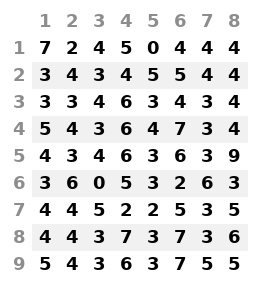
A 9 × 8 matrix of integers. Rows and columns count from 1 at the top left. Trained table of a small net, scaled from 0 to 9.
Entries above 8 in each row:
0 0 0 0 1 0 0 0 0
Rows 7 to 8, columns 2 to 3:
4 5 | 4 3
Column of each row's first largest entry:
1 5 4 6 8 2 3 4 6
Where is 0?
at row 1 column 5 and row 6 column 3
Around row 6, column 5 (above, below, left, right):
3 2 5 2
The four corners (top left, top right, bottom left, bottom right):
7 4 5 5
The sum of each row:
30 32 30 36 38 28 30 37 38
